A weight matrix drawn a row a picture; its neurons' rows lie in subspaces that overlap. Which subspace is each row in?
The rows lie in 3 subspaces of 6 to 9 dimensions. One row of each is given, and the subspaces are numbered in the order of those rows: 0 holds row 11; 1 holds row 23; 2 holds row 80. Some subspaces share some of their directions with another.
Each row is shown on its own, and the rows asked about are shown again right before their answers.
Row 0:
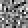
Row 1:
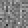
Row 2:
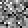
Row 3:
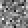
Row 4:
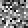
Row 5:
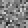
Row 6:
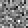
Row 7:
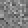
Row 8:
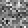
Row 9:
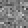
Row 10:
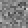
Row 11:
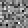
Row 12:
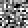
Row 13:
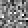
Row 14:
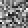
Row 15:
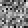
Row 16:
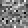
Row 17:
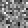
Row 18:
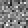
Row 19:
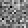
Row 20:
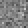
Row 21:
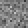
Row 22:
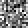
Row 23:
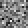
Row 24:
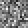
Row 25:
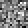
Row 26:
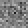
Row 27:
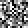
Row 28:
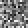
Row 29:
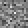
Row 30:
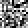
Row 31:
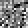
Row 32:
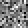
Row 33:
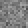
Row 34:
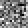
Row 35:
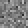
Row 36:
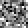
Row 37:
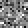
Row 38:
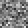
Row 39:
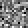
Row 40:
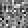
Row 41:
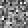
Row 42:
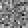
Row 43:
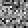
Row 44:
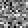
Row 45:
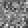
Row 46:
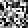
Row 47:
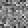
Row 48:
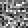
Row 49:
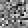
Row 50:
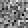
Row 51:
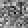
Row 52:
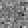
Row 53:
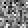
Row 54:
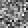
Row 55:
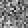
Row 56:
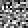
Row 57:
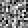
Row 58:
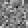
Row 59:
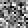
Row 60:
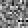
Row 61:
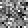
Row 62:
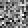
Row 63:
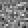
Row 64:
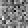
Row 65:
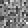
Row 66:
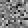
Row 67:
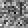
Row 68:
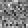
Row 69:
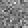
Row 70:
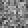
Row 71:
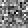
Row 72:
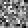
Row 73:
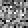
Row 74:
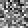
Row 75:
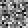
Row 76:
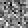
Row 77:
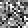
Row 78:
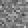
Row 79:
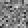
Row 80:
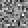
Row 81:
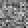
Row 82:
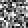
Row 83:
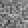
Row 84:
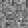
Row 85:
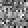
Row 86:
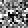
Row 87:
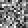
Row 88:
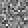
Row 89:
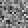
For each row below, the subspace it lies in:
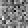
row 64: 0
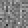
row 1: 2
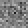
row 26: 0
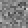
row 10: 0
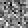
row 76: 1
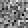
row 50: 2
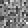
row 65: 2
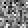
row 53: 2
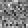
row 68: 0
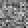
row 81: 1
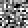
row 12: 1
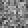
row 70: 0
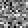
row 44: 2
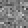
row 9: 0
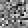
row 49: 1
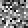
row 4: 1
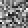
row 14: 0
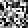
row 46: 2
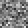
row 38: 1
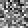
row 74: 2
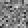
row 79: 1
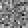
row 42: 2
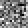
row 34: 1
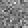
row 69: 2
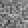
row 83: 0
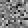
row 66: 1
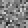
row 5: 2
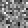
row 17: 2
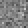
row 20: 2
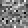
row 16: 1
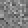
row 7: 1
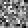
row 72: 2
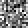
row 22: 2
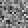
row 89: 0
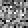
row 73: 1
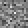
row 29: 1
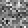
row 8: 1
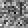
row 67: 0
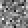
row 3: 1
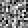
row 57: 2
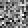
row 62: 1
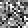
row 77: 2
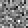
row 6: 1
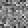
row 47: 2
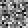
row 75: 0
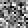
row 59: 0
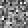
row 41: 0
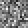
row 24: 2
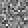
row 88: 0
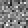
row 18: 1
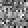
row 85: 1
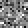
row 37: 0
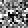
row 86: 0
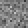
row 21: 2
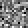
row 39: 0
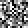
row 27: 1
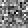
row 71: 0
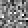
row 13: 1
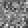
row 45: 1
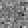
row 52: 2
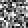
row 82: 0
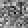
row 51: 0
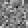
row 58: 1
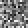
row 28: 0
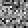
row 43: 1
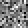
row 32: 2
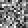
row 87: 0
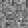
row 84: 2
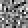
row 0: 1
